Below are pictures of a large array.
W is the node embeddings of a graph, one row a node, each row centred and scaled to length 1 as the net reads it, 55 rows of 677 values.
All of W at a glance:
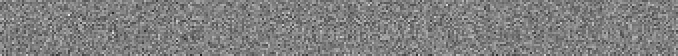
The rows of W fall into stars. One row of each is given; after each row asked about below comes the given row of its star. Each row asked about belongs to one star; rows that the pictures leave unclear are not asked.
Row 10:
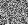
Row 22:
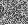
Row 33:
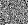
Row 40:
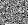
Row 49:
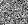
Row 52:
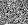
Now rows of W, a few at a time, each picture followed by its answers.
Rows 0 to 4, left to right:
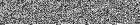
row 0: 49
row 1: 52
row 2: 40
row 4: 10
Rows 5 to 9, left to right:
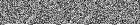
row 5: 10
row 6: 22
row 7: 33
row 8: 22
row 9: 52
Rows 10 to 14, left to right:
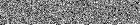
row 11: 22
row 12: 52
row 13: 33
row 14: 22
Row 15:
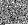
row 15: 33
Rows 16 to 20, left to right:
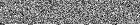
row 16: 49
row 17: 49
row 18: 52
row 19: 52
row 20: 10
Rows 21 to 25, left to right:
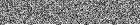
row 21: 10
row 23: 22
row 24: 52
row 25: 52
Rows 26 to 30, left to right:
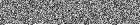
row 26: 10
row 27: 33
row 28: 52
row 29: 10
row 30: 33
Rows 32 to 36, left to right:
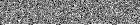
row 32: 40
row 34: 10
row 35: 22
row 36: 10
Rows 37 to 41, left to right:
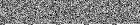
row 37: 10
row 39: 22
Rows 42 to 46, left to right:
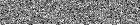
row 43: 49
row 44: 52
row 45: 40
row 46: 52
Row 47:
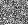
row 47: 22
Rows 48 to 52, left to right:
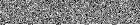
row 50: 10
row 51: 40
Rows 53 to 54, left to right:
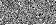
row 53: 33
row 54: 49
